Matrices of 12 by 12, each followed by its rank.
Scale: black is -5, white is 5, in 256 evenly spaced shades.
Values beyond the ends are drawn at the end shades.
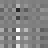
one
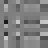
one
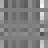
one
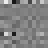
two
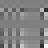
one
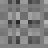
one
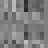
two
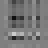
one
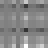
one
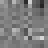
two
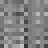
two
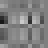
one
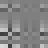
one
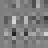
two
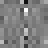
two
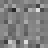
two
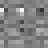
two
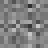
two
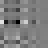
one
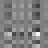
one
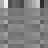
one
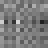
two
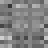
two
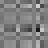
one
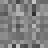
two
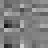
two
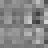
two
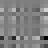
one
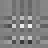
one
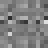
two
